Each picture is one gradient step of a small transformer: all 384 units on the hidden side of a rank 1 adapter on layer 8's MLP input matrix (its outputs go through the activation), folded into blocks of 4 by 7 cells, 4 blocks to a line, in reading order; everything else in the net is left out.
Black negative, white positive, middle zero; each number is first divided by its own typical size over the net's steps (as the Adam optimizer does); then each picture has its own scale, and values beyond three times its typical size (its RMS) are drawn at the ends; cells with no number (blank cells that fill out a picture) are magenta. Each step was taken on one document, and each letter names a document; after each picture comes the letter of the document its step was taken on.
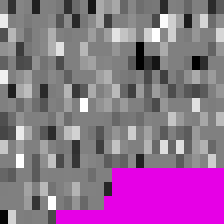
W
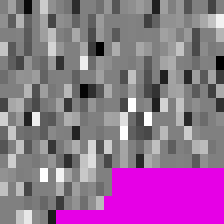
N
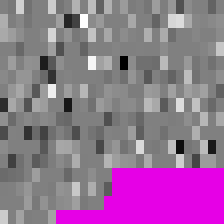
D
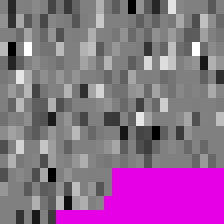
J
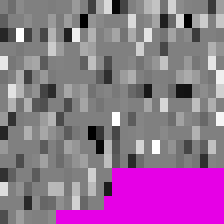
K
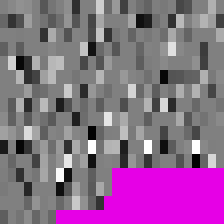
N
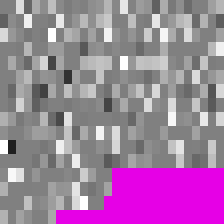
K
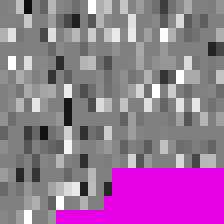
K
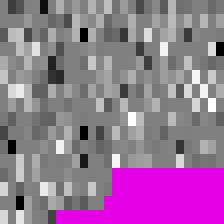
W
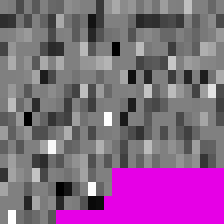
N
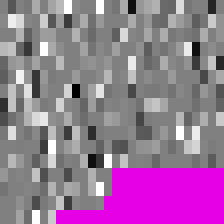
J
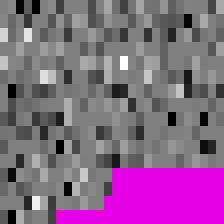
D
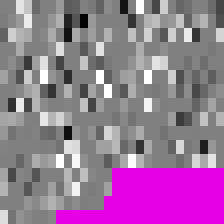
K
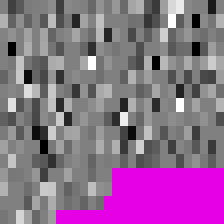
J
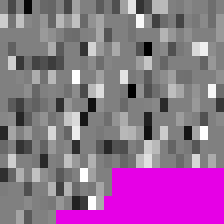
N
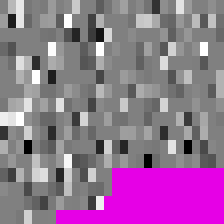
N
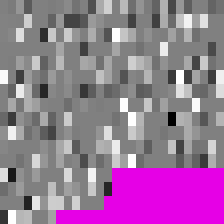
K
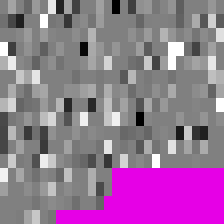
J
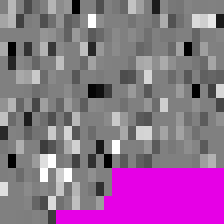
J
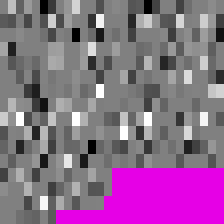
N
